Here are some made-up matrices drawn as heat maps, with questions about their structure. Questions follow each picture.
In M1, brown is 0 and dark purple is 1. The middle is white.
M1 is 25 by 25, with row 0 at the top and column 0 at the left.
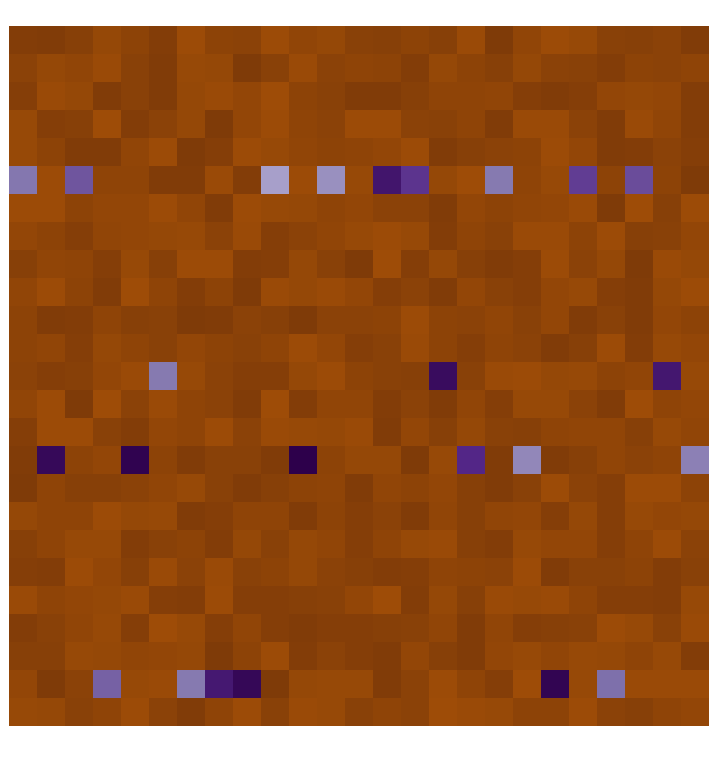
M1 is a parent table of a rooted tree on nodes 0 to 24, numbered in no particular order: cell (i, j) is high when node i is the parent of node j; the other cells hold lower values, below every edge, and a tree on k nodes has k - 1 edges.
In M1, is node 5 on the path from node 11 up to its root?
yes
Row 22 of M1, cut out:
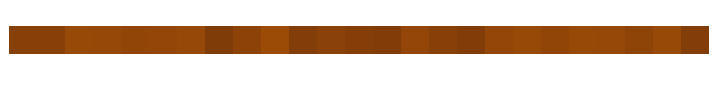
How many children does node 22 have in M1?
0
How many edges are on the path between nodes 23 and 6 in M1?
1
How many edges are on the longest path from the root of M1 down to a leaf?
2
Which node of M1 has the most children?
5
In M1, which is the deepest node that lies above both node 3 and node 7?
23
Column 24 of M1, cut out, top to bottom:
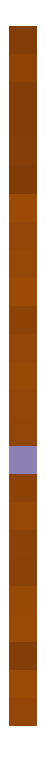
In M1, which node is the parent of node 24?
15
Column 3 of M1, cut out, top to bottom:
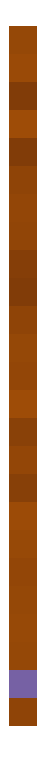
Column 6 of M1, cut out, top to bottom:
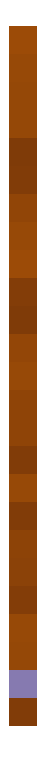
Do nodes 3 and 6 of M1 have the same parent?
yes
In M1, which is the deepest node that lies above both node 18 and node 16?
15
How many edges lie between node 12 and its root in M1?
0
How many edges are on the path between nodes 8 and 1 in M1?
4
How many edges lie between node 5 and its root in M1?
1
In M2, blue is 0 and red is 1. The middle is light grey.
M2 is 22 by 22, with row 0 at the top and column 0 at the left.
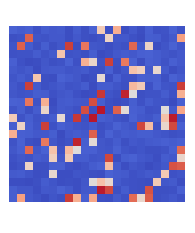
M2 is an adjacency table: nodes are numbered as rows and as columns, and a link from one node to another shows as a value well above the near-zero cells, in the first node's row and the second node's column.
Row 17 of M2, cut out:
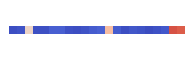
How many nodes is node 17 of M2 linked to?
4
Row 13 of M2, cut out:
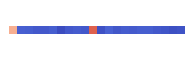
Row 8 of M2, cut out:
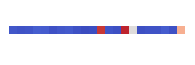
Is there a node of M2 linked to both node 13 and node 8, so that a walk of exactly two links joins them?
no
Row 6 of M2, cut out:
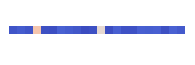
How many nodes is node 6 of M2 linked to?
2
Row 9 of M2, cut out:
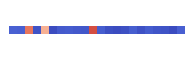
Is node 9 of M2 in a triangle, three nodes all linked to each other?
yes
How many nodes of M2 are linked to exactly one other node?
1
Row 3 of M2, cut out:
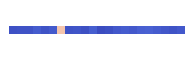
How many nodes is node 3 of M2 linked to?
1
